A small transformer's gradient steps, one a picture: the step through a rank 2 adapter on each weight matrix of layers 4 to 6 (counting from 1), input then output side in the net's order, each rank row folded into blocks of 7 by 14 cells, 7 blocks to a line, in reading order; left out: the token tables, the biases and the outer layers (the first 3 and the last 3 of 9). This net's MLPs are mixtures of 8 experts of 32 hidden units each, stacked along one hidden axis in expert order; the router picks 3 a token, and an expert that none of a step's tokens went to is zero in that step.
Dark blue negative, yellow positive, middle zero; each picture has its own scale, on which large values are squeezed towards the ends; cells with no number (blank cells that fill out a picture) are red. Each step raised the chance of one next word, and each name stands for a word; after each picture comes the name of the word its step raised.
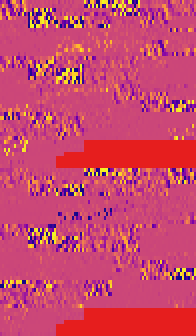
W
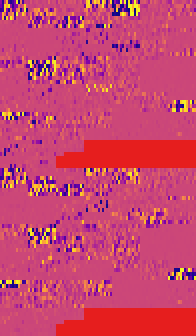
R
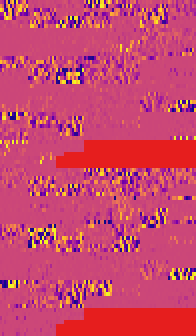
W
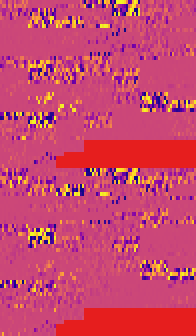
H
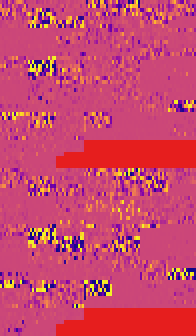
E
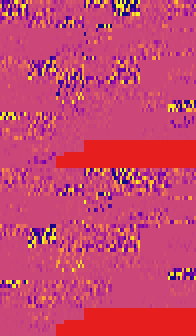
R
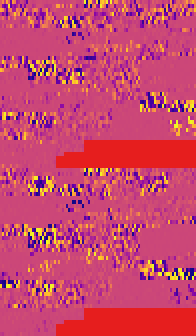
W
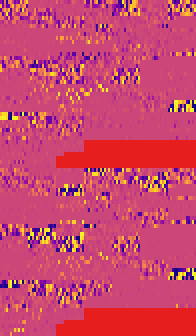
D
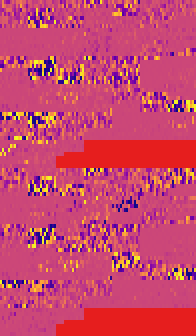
W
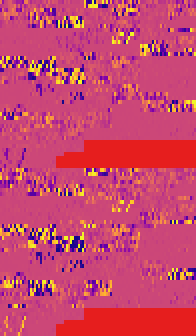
E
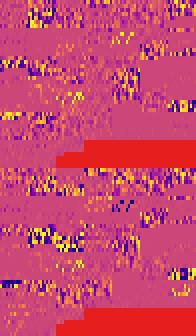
D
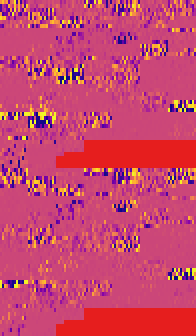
H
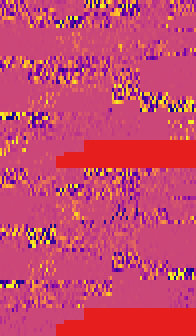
W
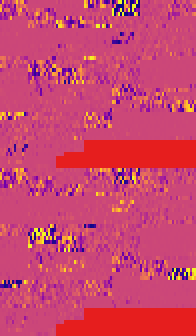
R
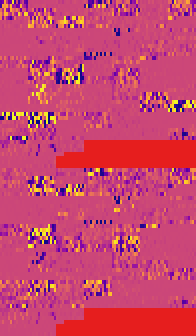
H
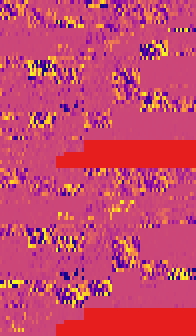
E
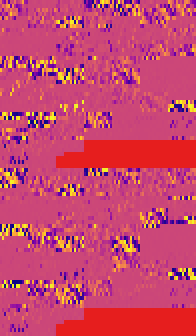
H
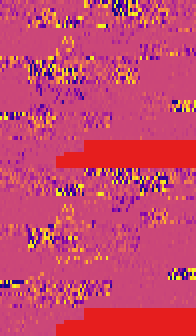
R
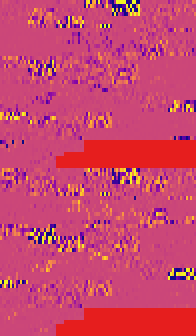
R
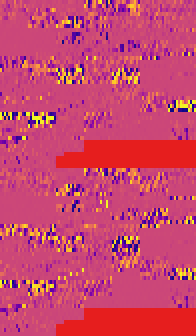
H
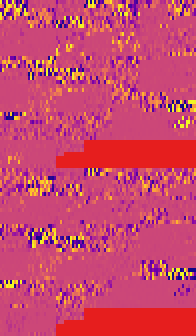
W
